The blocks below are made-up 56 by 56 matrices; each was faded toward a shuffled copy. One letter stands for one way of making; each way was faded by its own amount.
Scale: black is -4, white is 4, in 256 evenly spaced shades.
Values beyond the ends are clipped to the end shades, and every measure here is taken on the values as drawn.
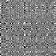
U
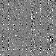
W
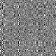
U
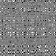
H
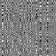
U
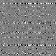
H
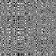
U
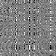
U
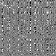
U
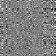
U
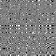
H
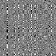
U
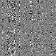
W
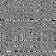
H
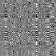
U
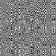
U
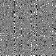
W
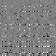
H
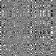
U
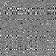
H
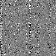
W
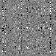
W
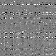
H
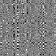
U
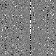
W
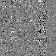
W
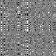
U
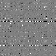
H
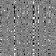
U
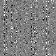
W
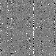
W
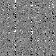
W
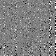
W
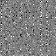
W
